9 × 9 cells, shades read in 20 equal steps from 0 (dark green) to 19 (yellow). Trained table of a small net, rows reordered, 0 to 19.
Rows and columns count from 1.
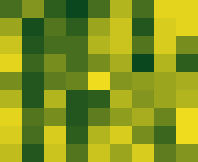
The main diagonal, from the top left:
5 1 5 5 19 14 13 4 10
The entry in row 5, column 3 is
7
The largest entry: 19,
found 3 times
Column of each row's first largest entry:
8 9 8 1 5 1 9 9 7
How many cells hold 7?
3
